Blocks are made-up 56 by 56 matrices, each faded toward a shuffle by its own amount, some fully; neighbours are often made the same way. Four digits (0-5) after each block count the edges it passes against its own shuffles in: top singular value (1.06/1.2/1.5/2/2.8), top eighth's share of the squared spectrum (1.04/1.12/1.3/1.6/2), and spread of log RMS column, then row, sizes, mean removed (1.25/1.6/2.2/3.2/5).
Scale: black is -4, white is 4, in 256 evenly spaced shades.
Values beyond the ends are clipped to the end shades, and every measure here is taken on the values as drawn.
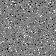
0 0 0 0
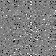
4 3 1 1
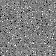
2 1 0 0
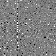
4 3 1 1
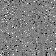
3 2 1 1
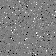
0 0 0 0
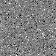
0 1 1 1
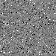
2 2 1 1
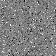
0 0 0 0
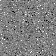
2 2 0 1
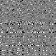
3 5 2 3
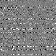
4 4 1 3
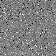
2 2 0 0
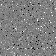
2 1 0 0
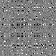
4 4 2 2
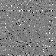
3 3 1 1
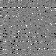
4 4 1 2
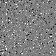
1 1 0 0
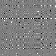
5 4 2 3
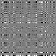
5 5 3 3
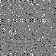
4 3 1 2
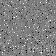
2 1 0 0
